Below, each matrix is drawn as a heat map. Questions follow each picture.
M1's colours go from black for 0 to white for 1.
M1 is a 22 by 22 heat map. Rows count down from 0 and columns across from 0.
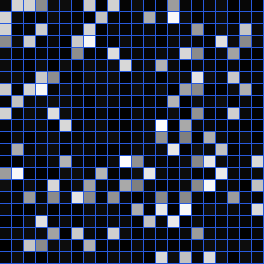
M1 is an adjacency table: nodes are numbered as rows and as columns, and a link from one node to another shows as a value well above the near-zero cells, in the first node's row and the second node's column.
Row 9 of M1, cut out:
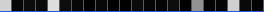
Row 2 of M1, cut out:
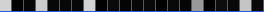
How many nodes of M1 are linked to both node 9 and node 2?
2
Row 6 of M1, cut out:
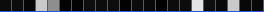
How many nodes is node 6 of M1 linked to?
4
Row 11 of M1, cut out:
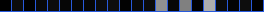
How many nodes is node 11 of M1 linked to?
3
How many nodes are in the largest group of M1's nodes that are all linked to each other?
4
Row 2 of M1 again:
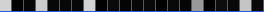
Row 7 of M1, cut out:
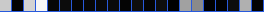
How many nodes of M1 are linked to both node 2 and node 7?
4
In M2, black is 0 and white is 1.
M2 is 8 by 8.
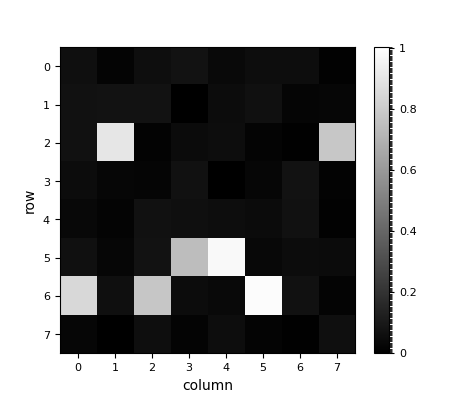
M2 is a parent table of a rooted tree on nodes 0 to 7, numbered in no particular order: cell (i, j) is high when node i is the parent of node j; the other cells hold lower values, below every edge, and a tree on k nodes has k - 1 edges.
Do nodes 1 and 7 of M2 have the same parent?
yes
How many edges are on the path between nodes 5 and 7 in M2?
3
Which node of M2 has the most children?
6
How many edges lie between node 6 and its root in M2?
0
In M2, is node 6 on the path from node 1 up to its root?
yes
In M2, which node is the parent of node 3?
5
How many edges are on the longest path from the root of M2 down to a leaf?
2
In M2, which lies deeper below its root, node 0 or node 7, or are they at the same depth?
node 7
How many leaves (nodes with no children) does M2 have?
5
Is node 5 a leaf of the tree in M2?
no
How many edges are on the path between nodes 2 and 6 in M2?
1
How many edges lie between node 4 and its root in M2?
2
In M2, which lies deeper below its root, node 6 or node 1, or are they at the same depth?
node 1
